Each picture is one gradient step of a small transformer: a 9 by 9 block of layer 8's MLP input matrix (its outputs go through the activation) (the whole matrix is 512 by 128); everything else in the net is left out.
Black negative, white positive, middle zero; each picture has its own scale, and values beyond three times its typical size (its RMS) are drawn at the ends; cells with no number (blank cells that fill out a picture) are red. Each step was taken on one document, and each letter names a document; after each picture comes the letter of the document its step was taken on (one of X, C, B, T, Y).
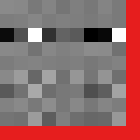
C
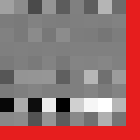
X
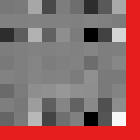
C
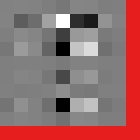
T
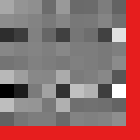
C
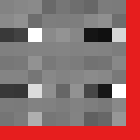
C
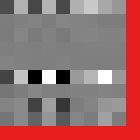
X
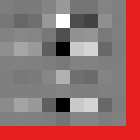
T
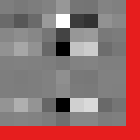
T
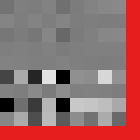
X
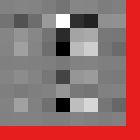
T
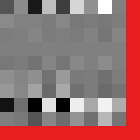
X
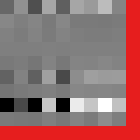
X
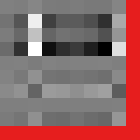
C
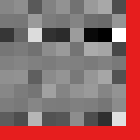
C
